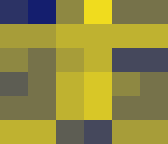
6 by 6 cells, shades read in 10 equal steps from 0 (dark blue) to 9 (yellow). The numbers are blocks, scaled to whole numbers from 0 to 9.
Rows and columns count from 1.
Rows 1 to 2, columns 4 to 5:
9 4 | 7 7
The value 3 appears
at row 4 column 1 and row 6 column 3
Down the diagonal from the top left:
1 6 6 8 4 6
